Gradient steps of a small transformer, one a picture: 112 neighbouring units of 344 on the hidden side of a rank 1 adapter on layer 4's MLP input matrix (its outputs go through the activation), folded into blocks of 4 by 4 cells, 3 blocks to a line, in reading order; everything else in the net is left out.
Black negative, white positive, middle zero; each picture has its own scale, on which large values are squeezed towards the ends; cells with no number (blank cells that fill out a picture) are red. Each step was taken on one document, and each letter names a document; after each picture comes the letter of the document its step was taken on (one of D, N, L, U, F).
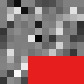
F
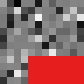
F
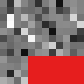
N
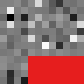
N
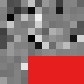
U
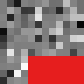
F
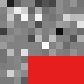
F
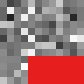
N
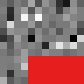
U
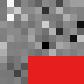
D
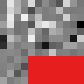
U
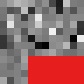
U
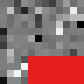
F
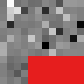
D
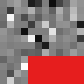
N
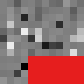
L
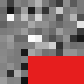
N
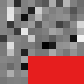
L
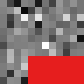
F
